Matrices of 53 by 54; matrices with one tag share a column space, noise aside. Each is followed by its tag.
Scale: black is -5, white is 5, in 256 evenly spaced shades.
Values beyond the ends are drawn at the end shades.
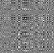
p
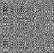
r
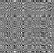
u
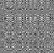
p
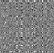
u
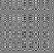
p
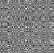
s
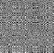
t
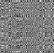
u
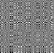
t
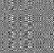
p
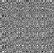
u
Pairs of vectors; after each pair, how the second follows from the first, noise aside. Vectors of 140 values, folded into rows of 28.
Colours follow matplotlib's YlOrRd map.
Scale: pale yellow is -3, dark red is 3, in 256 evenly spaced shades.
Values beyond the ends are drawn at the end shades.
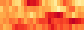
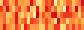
shuffled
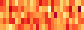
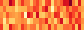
shuffled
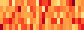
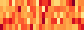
copied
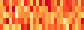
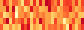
copied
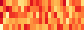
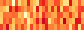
shuffled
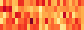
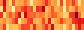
shuffled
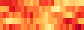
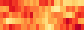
copied
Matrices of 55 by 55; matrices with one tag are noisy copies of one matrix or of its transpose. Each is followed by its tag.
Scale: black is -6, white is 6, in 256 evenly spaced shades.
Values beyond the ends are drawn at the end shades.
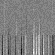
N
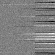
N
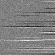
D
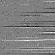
D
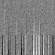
N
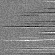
D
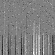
N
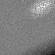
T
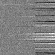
N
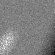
T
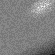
T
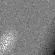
T
